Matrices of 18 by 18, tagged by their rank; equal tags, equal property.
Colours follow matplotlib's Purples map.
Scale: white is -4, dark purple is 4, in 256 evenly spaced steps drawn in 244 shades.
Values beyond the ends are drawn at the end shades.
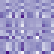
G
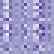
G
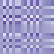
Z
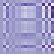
Z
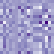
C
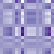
Z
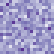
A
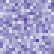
A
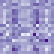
C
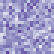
A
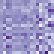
C
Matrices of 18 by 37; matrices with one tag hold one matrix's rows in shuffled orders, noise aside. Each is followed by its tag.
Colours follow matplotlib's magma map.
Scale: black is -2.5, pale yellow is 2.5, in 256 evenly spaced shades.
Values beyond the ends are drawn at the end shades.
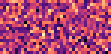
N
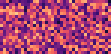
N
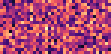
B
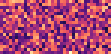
N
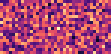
B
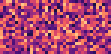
B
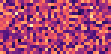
B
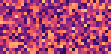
N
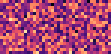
N
